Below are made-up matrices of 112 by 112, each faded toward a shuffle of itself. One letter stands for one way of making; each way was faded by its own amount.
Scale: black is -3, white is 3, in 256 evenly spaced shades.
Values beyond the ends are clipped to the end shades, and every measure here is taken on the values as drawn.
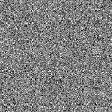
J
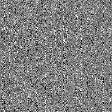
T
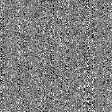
T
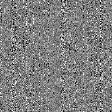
T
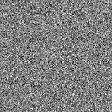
J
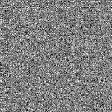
J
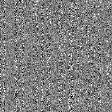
T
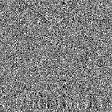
J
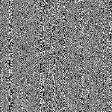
T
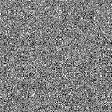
J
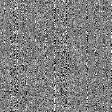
T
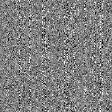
T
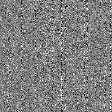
T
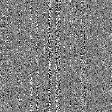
T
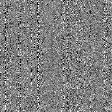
T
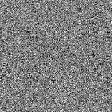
J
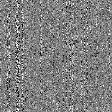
T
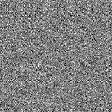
J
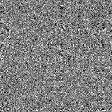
J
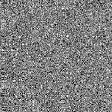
J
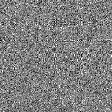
J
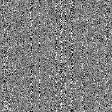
T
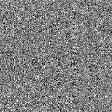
J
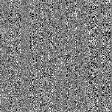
T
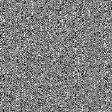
T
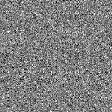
J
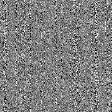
T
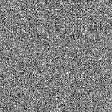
J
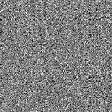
J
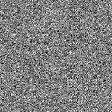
J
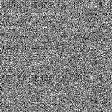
J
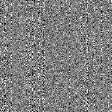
T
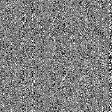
T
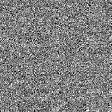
J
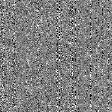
T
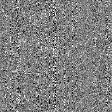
T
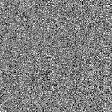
J
